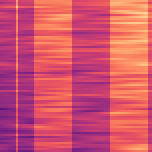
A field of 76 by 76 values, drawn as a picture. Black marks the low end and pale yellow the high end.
Stripes running up and down repeat 2 times from left to right. The bottom left is the ninth with the lowest average. Values rise toward the top right. The top right is the ninth with the highest average. Column 9 differs from the columns beside it.
